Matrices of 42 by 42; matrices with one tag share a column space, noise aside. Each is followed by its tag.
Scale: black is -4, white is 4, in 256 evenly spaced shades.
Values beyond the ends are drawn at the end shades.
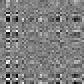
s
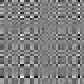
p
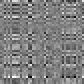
p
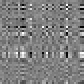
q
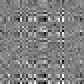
s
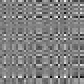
p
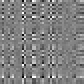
p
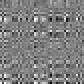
s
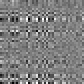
s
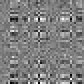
s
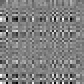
s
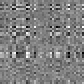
q
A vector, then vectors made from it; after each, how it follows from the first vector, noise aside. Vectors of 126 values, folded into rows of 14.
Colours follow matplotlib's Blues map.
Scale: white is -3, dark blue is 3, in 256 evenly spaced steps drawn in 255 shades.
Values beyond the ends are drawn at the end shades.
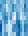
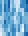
wrapped around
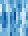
wrapped around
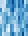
wrapped around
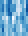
reversed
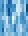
reversed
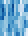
wrapped around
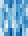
wrapped around
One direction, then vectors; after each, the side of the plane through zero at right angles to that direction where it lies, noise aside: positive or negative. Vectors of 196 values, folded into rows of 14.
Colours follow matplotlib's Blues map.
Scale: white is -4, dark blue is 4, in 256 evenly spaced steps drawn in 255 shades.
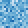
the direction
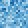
negative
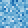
negative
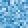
positive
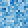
negative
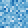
negative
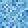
negative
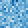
negative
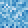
negative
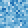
negative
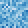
negative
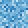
positive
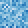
negative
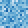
positive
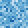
positive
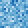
negative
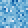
negative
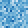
positive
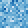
negative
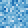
negative
